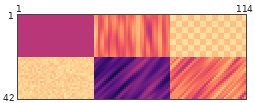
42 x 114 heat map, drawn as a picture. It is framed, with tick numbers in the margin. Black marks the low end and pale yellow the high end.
The table splits into 2 rows of 3 panels. Panel 1,1: middling, flat. Panel 1,2: high, streaked downward. Panel 1,3: very high, checkered, faint in contrast. Panel 2,1: very high, fine-grained, faint in contrast. Panel 2,2: low, slanting up to the right. Panel 2,3: high, slanting up to the right.
